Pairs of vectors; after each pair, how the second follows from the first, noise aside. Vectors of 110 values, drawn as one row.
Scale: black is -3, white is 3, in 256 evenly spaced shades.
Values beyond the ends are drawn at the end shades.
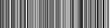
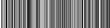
reversed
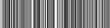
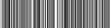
copied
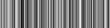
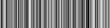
reversed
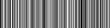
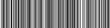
negated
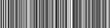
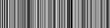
negated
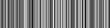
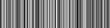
reversed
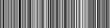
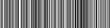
negated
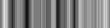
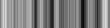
reversed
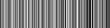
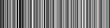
reversed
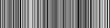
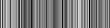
reversed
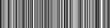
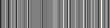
partly zeroed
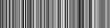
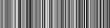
reversed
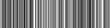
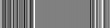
partly zeroed
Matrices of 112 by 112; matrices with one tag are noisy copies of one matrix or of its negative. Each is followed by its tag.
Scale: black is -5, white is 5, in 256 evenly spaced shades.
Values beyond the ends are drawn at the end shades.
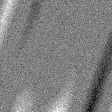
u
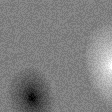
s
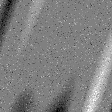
u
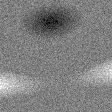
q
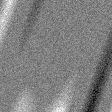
u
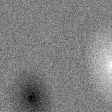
s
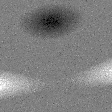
q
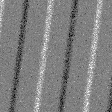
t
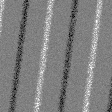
t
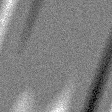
u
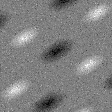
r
